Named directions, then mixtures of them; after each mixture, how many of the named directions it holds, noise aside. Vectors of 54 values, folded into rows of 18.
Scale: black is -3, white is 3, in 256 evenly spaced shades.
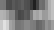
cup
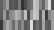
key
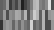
one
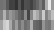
two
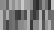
one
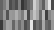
one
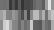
two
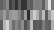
two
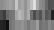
one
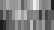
two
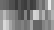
two
